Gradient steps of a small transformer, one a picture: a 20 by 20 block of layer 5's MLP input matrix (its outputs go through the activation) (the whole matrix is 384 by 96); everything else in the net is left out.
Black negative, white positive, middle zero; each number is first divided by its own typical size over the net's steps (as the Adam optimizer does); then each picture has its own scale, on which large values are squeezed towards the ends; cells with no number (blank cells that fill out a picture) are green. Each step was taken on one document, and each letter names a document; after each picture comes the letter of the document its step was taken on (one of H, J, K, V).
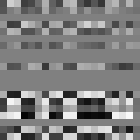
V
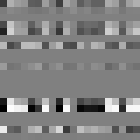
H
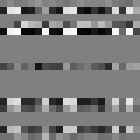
V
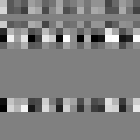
H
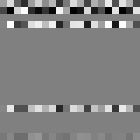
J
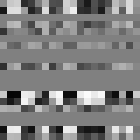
V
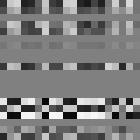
V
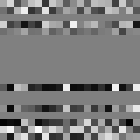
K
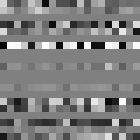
K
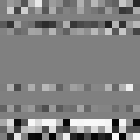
K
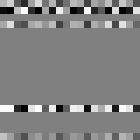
J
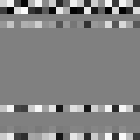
J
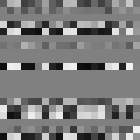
V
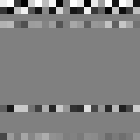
J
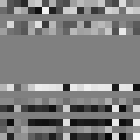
K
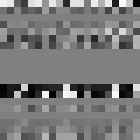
K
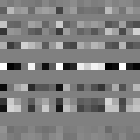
H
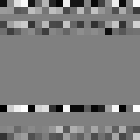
H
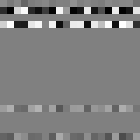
J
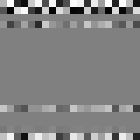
J
